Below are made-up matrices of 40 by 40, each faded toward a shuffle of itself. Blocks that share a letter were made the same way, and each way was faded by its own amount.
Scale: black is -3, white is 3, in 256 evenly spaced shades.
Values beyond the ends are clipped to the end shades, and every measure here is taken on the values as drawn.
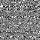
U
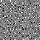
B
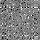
B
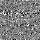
U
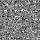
U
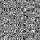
B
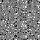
B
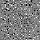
B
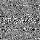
U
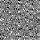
B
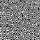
B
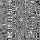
B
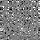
B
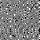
B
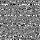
U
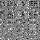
B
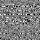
U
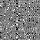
B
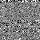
U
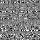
U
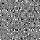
B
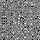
B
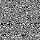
U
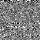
U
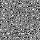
U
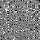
B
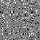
B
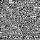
U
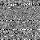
U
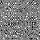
B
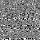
U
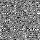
U
